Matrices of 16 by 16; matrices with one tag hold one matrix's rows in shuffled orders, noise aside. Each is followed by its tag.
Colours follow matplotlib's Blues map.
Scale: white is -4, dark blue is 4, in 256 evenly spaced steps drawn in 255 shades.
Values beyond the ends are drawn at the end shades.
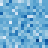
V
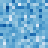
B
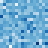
V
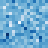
B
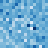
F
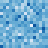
F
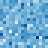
V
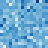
V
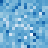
F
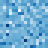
B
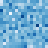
V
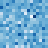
F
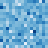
F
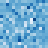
F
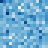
B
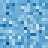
B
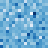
F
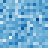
V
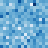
F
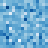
B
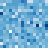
V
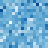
V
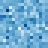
B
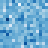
B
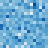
F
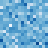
V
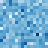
V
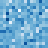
B
